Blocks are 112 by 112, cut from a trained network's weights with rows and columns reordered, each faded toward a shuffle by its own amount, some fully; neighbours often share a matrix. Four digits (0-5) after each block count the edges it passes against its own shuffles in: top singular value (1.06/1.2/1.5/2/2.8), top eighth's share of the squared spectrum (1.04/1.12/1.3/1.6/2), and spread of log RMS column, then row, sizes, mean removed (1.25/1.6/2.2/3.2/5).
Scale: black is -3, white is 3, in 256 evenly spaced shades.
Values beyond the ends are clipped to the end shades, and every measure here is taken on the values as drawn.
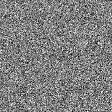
2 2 0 1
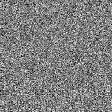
3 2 0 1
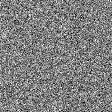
2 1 0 0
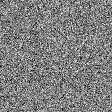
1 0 0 0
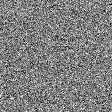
0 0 0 0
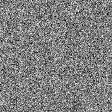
2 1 0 0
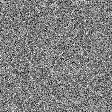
0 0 0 0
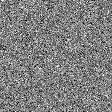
0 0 0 0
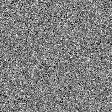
0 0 0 0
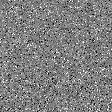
2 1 0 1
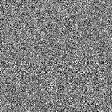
4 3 0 2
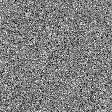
0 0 0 0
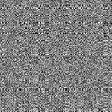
5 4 2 3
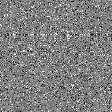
4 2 0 2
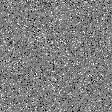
2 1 0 1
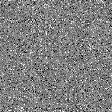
3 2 0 2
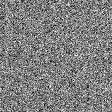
1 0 0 0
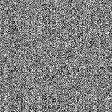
4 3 0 2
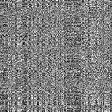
5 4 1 3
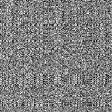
4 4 1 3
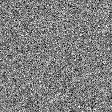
1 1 0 0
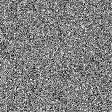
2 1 0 0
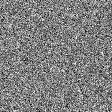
1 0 0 0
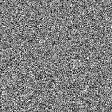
3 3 1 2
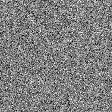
2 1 0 0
